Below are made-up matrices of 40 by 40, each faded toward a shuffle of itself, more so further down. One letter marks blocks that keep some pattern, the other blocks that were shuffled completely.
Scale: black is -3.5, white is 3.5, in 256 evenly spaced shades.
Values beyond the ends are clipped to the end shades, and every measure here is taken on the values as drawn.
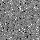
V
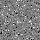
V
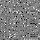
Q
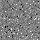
V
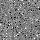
V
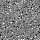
V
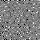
Q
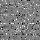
Q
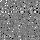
Q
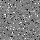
V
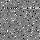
Q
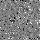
Q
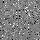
Q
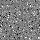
V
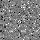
Q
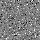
V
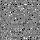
Q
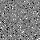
V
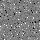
V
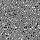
Q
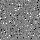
V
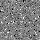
V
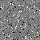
V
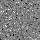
V
